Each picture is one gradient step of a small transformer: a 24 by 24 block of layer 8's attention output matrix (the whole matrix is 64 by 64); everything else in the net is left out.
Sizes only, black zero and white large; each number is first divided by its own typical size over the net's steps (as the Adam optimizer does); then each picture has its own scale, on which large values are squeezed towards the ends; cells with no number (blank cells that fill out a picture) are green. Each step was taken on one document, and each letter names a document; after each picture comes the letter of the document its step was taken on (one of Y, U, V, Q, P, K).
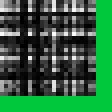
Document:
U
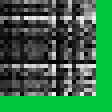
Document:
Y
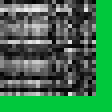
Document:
Y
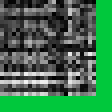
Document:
Y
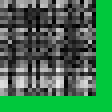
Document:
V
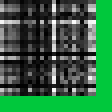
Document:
U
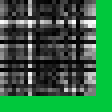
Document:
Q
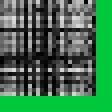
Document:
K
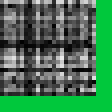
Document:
K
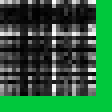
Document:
U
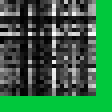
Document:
U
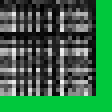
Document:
K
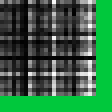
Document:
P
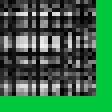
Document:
V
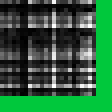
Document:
P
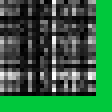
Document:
U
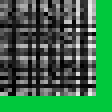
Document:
V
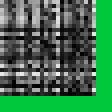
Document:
V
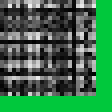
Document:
Y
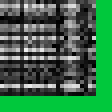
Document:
Y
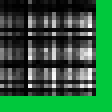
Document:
P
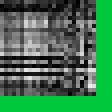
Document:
Y
